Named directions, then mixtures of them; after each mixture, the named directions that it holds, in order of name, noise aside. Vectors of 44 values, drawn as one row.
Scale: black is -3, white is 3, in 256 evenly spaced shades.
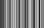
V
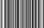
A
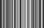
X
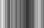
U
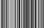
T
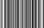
A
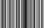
V, X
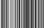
T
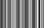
A, V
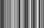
T, V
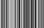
T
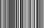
T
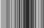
T, U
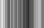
U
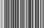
A, V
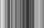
U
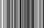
U, X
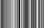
T, V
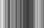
U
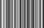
U, X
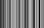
V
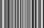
A, X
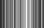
U, X
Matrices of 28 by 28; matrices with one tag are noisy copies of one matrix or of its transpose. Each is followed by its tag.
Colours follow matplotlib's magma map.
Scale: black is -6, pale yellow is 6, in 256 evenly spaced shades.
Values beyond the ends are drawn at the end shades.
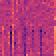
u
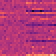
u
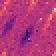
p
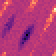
p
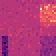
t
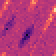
p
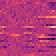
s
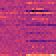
u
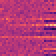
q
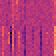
u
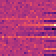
q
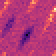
p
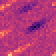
p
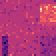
t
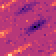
p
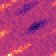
p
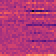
u
